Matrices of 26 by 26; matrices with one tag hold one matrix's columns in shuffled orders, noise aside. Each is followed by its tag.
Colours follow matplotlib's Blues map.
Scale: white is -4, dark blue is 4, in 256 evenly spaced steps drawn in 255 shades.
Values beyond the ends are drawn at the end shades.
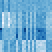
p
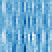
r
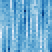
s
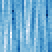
s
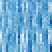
r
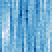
s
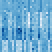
p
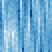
s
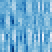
r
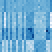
p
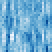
r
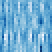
r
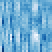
r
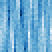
s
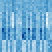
p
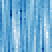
s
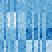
p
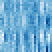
r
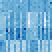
p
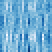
r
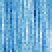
s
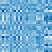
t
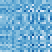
t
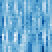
r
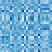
t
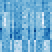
p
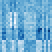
p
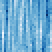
s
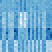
p
